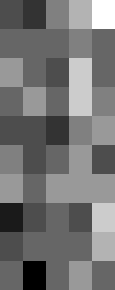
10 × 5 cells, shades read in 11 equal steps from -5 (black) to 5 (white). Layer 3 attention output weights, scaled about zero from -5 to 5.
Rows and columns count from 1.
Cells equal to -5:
1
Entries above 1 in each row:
2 0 1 1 0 0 0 1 1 0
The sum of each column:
-11 -17 -10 8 7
